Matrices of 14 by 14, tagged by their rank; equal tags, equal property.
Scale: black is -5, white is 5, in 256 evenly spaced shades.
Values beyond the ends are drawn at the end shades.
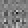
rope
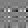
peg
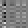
peg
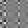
peg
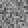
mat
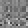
rope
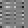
peg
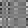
peg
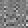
rope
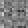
rope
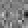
rope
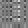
peg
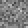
mat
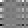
peg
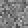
mat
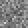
mat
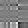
peg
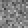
mat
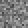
mat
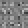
rope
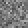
mat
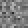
rope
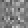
rope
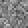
mat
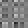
peg
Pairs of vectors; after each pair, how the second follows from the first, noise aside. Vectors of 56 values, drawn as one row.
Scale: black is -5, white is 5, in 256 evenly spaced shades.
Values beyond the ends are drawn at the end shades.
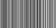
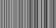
sign-scrambled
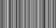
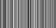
shuffled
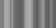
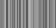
sign-scrambled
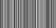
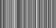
sign-scrambled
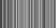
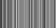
copied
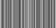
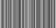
copied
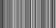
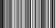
scaled up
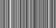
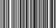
scaled up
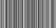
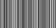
sign-scrambled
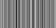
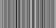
copied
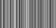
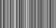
copied
